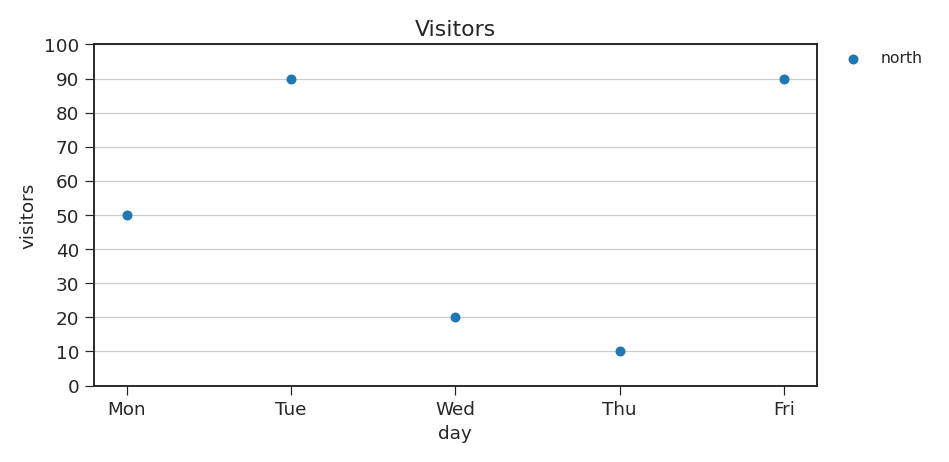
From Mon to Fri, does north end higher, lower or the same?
higher
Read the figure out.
Title: Visitors
x-axis: day, ticks Mon Tue Wed Thu Fri
y-axis: visitors, ticks 0 10 20 30 40 50 60 70 80 90 100
Legend: north
Values:
north: 50 90 20 10 90
